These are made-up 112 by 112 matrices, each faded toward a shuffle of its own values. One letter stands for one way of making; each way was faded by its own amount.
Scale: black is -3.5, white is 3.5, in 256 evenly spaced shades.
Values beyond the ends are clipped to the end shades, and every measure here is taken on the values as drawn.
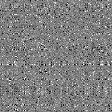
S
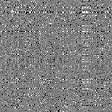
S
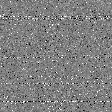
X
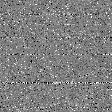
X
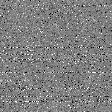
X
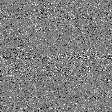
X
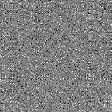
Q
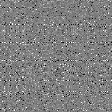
S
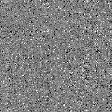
Q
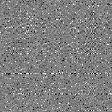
S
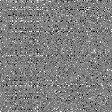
S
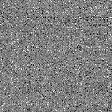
Q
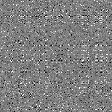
S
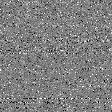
X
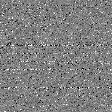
X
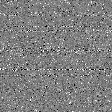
X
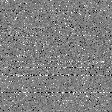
X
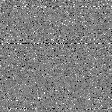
X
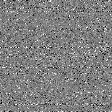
X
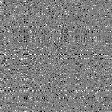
S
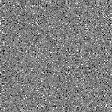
Q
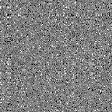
Q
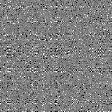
S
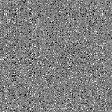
Q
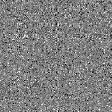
Q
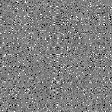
S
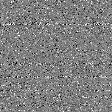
X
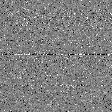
X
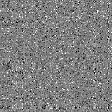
Q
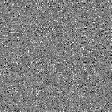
Q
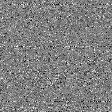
X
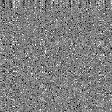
Q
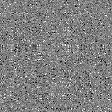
Q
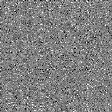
Q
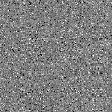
Q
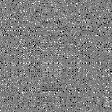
S
